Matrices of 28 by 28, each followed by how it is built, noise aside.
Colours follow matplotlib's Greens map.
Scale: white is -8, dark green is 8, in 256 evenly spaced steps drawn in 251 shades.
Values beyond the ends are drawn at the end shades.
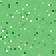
sparse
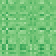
low rank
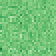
low rank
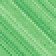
Toeplitz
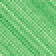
Toeplitz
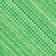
Toeplitz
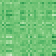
low rank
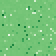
sparse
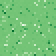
sparse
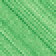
Toeplitz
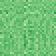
low rank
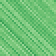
Toeplitz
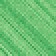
Toeplitz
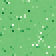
sparse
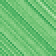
Toeplitz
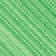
Toeplitz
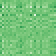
low rank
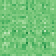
low rank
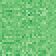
low rank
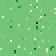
sparse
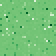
sparse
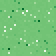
sparse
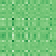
low rank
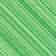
Toeplitz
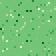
sparse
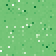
sparse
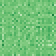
low rank
